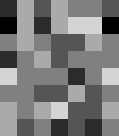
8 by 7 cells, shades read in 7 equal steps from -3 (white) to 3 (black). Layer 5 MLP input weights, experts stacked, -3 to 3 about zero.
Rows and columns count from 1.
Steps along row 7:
up down down up same down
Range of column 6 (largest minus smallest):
4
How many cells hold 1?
12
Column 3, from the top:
1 2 0 -1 0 1 -1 0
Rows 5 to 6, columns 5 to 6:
2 0 / -1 1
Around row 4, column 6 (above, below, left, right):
-1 0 0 0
